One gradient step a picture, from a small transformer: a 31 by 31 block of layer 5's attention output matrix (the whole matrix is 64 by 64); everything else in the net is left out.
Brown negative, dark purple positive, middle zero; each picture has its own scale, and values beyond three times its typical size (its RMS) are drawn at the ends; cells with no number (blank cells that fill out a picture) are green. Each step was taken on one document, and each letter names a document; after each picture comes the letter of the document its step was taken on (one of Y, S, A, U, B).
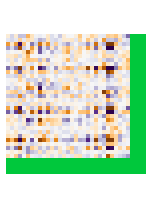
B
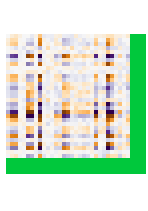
B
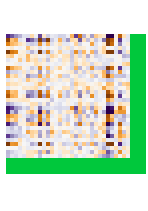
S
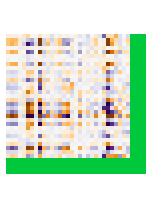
B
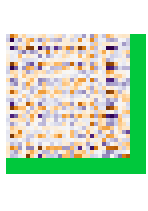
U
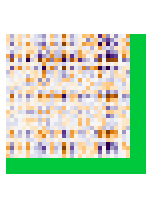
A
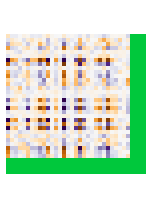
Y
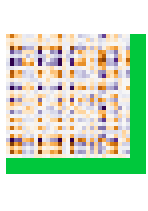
U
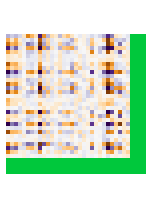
S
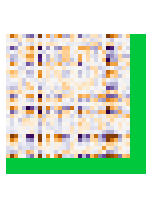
B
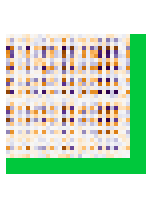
A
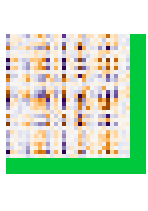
Y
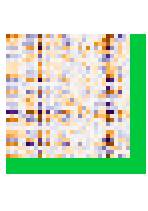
B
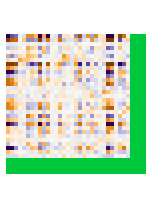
S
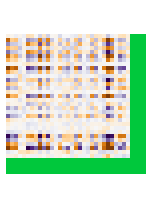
S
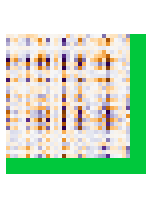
Y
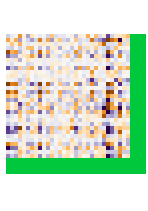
S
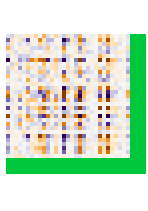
Y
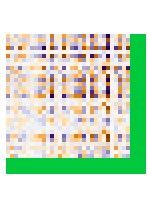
A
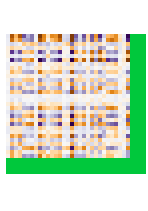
U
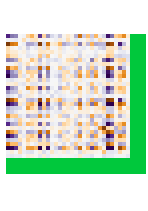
S
